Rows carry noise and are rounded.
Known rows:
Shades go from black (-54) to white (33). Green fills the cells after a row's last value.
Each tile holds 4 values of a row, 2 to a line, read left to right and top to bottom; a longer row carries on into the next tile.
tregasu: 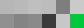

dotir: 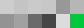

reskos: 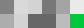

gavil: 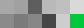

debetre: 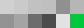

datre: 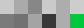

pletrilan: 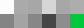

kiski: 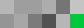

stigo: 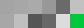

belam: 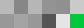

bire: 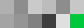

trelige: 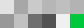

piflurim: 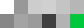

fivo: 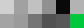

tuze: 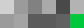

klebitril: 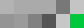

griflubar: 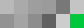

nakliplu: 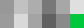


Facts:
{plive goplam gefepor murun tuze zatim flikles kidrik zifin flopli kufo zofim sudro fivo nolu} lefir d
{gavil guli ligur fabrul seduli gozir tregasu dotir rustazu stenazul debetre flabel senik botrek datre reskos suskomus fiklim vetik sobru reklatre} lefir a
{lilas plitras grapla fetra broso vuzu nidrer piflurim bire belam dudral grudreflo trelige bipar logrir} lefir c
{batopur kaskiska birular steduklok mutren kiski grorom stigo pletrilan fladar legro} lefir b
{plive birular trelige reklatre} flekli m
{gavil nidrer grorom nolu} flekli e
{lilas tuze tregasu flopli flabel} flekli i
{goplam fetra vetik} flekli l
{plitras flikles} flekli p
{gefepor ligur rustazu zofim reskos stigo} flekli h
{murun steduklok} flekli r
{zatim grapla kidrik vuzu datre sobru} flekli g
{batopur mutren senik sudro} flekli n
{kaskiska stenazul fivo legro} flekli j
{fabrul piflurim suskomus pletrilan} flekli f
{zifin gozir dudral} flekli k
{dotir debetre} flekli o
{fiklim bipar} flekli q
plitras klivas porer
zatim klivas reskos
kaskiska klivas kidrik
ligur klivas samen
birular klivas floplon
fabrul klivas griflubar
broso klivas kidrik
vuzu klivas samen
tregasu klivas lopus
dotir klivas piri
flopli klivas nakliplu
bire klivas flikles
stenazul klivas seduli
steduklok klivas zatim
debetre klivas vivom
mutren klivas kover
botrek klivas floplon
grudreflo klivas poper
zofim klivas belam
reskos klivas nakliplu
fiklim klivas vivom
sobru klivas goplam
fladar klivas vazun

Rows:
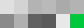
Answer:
reklatre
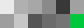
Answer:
goplam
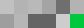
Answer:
batopur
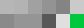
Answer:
seduli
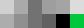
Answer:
zatim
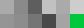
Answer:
grorom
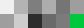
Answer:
plive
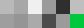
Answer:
legro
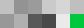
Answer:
plitras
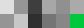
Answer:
flikles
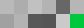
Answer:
mutren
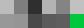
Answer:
nolu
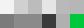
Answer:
fabrul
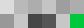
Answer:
birular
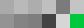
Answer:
botrek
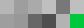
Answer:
fladar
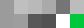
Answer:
ligur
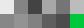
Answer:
kidrik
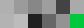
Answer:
zofim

